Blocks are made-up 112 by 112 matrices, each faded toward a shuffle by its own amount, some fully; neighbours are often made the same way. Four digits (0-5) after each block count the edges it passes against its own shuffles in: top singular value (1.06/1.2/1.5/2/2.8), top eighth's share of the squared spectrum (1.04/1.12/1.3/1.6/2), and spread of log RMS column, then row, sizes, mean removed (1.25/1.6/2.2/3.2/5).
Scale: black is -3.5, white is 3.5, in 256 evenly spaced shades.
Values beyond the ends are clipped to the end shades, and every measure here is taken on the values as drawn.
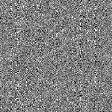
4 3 3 1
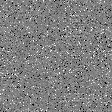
2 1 0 0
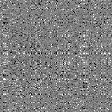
5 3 2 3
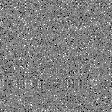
4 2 1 1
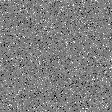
0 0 0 0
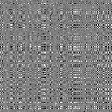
5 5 4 4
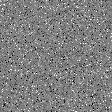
2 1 0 0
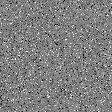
2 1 0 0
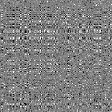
5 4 3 3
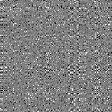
5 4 3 3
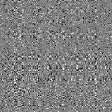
5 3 3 3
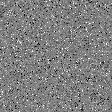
3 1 0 0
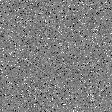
2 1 0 0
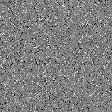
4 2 0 1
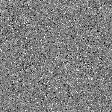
0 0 1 0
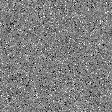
0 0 0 0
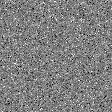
0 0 0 0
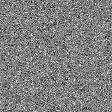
0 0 1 0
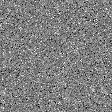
0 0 0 0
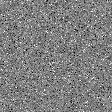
0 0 0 0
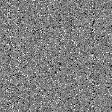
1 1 2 0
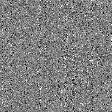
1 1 3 0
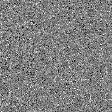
1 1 2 0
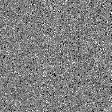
1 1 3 0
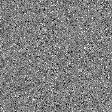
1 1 2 0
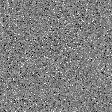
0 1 0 0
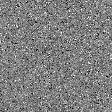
0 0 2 0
